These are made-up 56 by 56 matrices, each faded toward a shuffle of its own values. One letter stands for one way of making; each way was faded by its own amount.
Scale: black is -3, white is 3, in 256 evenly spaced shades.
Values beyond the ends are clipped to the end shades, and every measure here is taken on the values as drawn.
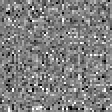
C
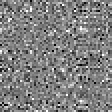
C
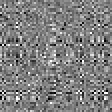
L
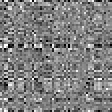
L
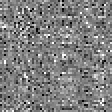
C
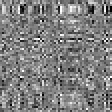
L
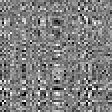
L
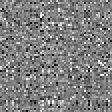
C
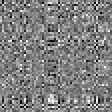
L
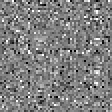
C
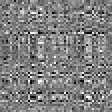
L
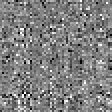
C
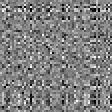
L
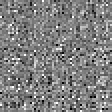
C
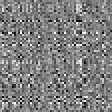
L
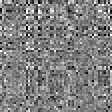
L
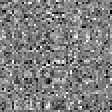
C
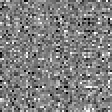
C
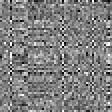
L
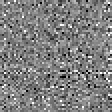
C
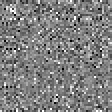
C
